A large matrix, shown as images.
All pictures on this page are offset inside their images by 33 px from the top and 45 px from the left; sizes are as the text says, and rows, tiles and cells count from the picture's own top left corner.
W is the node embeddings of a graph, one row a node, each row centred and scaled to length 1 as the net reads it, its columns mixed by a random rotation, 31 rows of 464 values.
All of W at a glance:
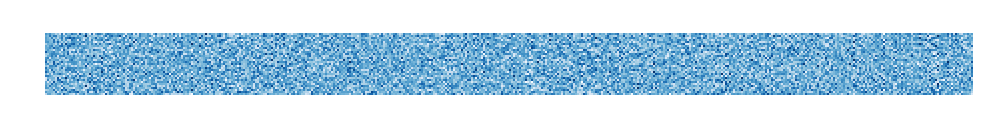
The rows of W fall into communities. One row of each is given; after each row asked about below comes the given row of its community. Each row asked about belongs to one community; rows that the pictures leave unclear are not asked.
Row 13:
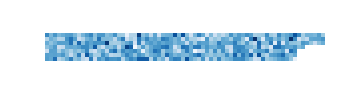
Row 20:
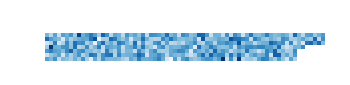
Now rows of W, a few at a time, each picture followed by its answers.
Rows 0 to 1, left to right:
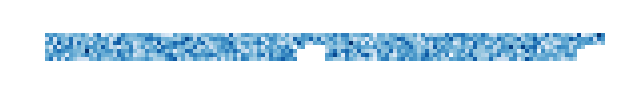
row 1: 13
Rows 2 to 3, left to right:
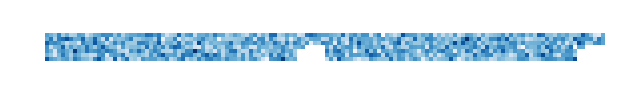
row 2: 20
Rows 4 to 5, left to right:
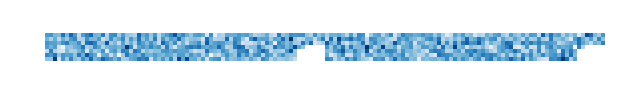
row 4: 13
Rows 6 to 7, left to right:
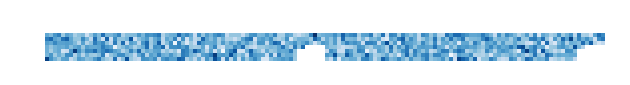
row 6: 20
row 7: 13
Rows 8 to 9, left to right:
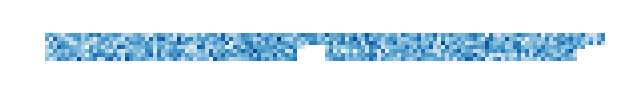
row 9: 13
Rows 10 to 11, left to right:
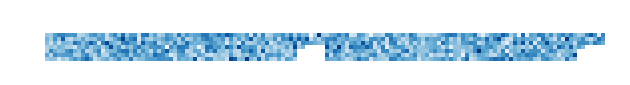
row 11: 20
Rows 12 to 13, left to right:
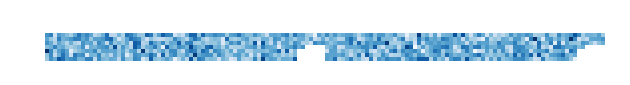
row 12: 20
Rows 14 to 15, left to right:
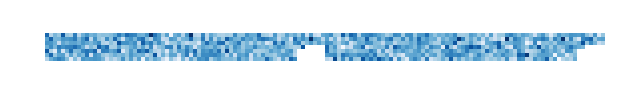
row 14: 20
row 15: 13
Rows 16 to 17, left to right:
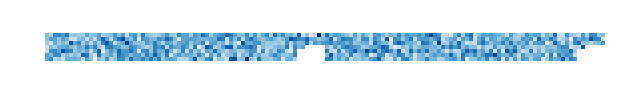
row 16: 13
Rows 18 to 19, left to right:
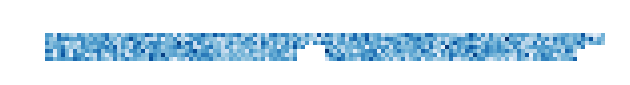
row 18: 20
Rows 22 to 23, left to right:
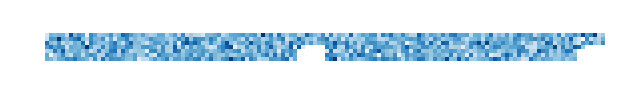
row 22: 20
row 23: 13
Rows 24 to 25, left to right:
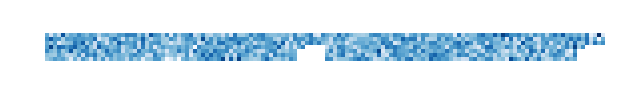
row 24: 20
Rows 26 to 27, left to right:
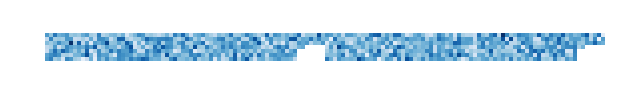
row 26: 13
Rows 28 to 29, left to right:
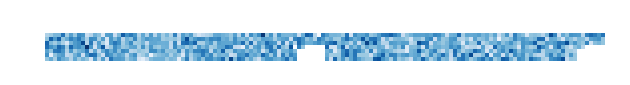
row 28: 20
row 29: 20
